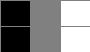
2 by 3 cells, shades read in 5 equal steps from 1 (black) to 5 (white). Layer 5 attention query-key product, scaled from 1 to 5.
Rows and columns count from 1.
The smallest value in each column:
1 3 5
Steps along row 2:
up up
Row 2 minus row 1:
0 0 0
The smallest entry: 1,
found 2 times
